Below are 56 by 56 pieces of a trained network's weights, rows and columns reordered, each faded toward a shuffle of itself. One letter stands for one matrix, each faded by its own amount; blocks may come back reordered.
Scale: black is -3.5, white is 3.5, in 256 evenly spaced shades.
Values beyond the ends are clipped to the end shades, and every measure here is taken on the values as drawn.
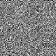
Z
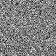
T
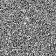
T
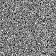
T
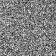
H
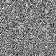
H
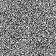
H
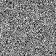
T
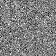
T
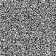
H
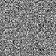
Z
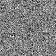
H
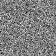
T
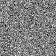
H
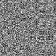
Z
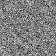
H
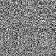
Z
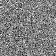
T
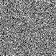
H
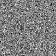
H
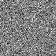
T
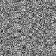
Z
